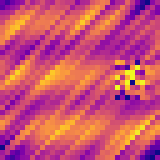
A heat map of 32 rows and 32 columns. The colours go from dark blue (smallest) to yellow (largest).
An odd patch, rougher than its surroundings, sits in the middle right. Horizontal stripes repeat 3 times down the table. No overall slope runs across the table. The middle right is the roughest part.
